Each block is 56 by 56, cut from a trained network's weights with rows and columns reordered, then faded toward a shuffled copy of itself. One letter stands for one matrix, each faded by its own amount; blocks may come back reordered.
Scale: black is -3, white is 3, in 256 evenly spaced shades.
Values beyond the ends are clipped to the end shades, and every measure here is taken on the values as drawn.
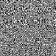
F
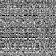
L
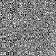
F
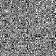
F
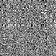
F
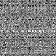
L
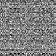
L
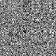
F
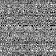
L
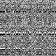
L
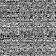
L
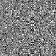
F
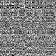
L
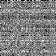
L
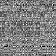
L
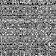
L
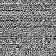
L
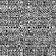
L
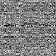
L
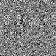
F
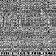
L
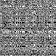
L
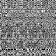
L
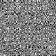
F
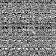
L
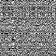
L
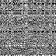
L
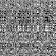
L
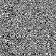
F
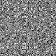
F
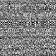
L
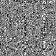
F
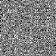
F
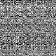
L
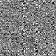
F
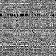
L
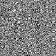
F
